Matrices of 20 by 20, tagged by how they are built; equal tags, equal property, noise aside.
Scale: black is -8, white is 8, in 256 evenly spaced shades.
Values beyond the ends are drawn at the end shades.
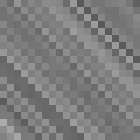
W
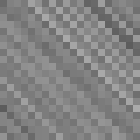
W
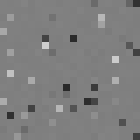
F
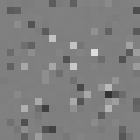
F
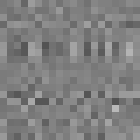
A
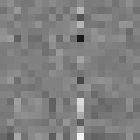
A
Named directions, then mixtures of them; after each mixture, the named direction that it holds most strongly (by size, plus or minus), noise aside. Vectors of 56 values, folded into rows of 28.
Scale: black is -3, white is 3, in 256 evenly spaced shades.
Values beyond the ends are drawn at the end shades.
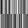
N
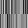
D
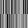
D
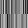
D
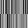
D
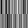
N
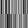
N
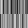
N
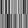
N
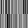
D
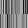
D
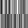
N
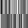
N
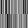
D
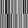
D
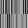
D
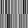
D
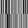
D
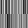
D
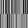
D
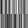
N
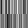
N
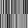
D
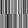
N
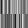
N
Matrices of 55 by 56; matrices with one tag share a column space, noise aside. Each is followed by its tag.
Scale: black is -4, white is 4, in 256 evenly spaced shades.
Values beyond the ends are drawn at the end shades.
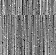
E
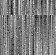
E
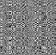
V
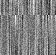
E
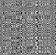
V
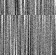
E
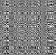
V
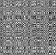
V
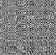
V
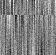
E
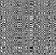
V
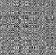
V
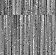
E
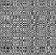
V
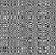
V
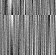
E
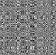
V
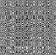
V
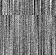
E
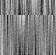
E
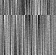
E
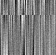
E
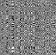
V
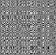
V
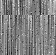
E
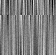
E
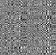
V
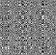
V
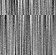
E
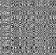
V
